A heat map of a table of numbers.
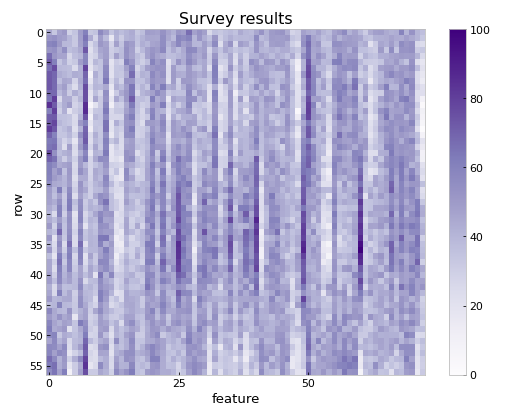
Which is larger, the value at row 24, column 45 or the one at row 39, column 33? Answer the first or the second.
the second
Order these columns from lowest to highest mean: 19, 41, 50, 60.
41, 19, 60, 50
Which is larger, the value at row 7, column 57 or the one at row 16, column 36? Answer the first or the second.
the first
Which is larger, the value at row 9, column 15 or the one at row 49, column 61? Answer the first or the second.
the first
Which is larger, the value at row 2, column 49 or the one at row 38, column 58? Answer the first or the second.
the first
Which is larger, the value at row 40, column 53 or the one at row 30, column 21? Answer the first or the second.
the second
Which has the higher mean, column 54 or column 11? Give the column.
11
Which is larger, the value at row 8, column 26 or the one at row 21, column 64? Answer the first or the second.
the first
